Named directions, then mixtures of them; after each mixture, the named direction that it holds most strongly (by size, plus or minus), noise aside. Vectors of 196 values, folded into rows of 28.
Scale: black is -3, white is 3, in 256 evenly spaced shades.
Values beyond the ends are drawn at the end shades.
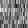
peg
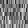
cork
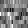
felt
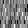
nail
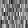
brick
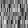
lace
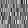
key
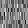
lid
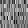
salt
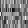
lace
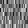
cork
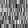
peg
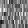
brick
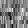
felt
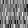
nail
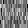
nail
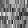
felt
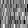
nail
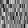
brick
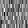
brick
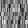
lace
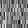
lid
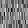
lid
